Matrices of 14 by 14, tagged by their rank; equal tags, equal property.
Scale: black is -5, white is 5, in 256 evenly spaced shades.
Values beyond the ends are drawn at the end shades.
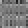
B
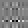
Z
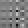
Z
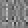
B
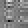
B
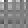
Z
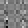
B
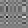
Z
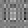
Z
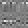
B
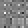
B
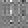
B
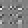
B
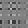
Z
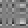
Z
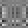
Z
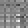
B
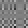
Z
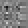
B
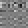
B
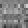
B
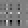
Z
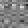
B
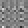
B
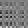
Z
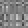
B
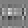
Z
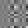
Z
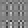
Z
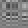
Z
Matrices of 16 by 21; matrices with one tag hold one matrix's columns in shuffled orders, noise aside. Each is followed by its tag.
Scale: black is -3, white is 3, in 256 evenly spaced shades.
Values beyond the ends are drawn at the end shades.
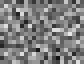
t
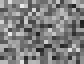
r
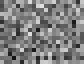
r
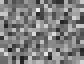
t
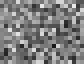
r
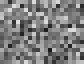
r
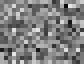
r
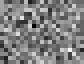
t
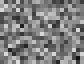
t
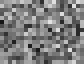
r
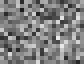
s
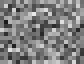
r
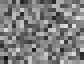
t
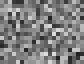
t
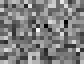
r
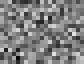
t
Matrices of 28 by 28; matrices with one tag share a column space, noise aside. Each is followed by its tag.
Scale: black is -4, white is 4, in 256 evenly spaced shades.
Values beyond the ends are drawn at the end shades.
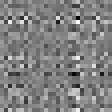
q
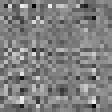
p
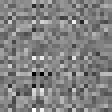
q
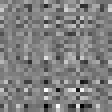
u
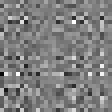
q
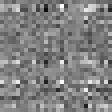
u
